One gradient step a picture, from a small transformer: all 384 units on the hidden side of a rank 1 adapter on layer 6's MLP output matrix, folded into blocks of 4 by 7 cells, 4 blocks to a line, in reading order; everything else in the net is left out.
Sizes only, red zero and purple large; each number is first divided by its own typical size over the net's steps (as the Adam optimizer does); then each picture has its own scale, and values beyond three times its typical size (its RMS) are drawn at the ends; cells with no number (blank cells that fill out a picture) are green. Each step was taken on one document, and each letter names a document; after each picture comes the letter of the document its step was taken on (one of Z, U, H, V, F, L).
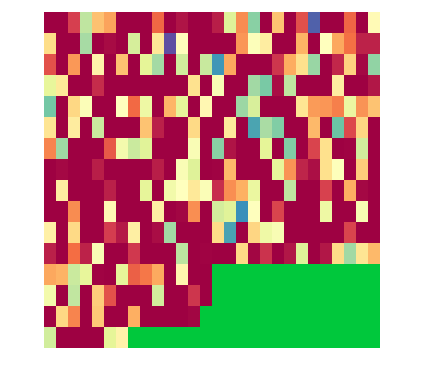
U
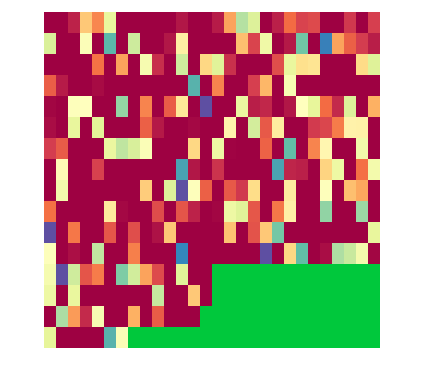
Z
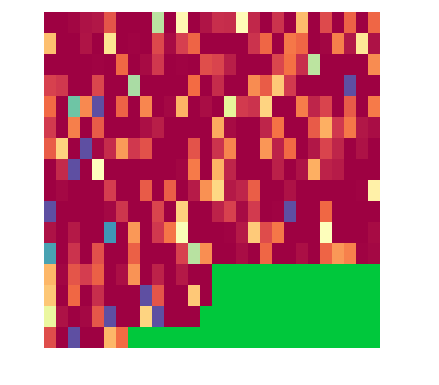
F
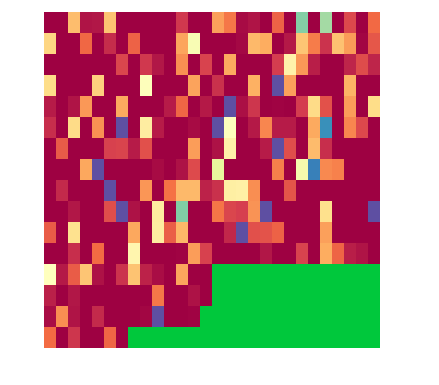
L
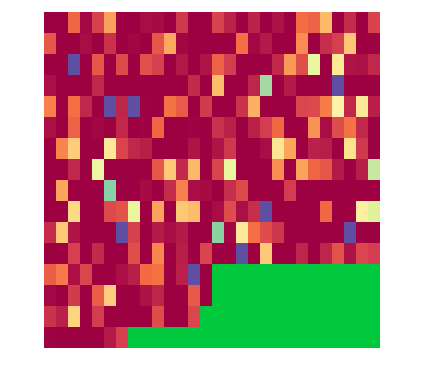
L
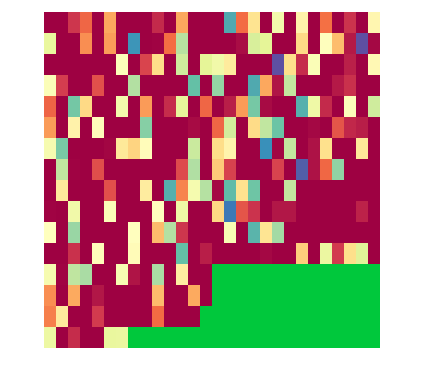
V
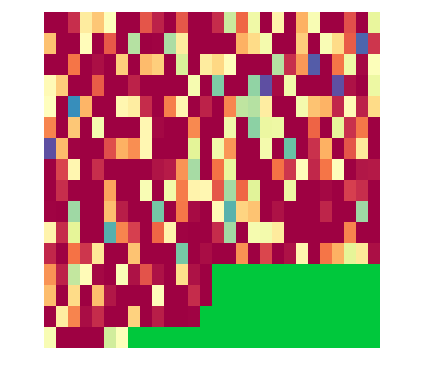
U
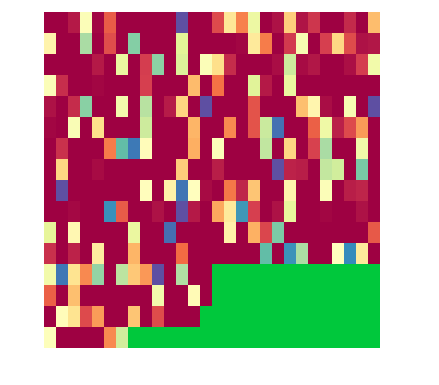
Z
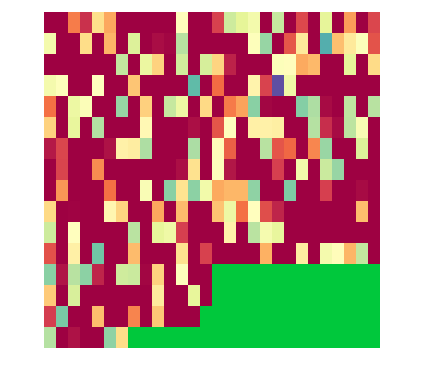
V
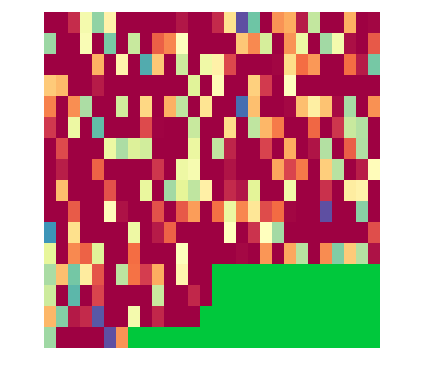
Z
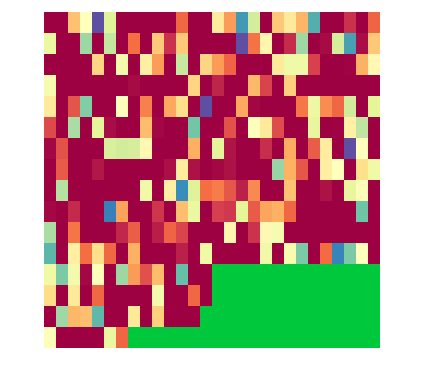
Z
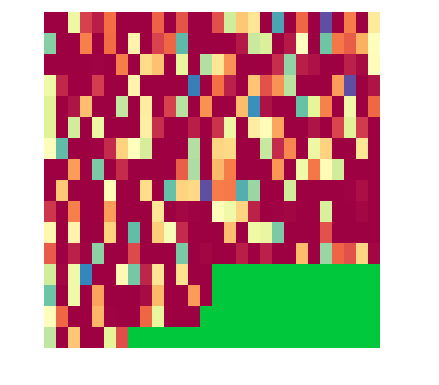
V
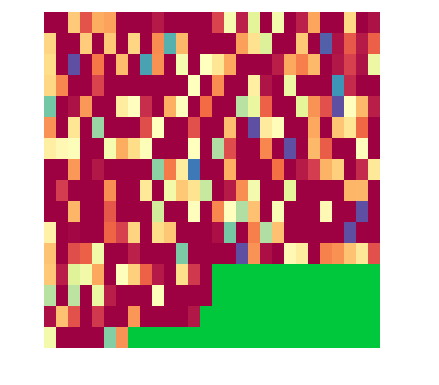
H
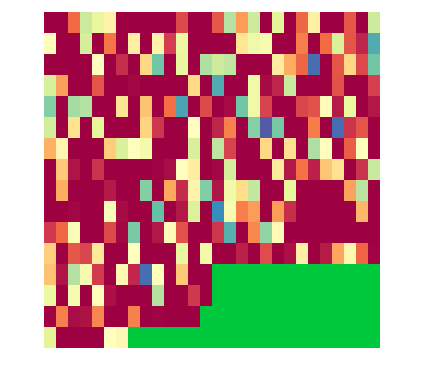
U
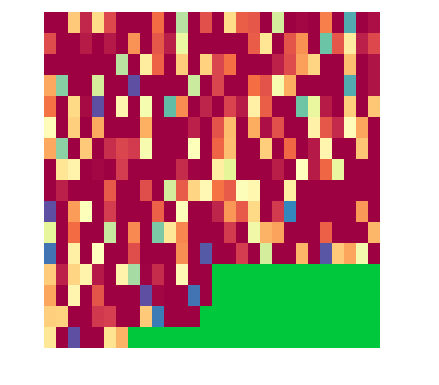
V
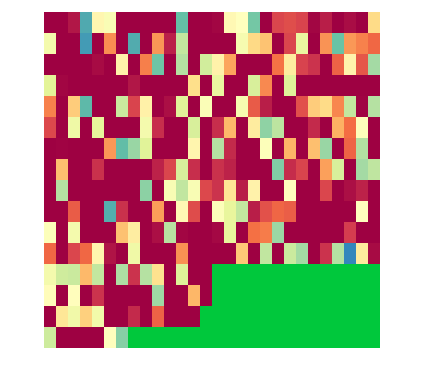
U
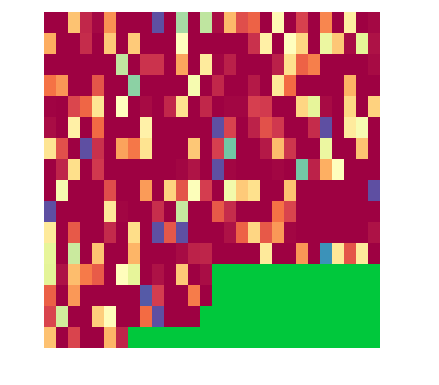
F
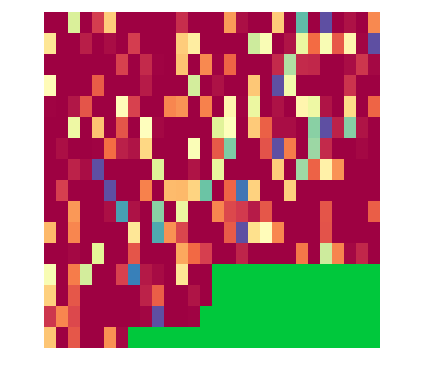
L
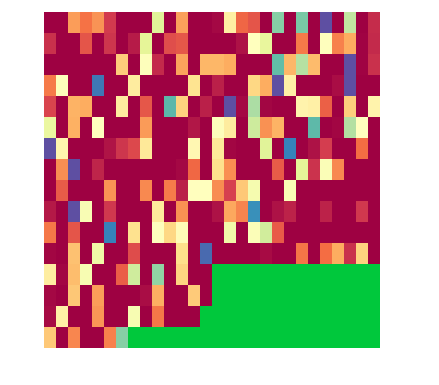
V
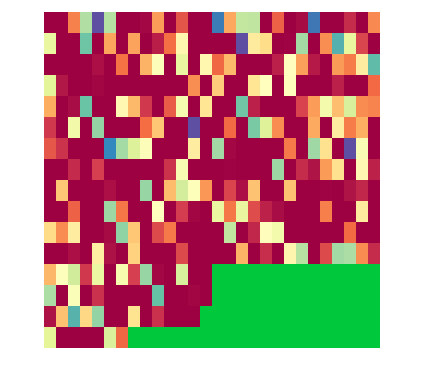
U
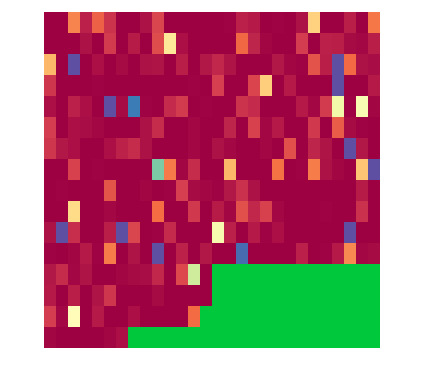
H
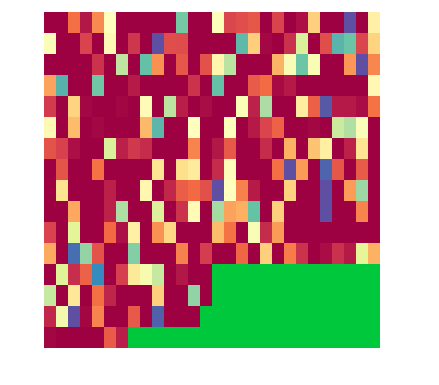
U
